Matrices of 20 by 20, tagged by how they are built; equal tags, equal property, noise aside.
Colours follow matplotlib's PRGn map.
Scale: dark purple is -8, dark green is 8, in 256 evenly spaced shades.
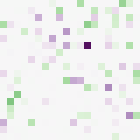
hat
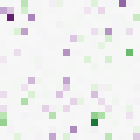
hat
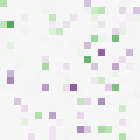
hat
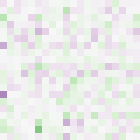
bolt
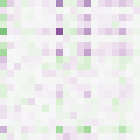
bolt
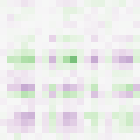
bolt
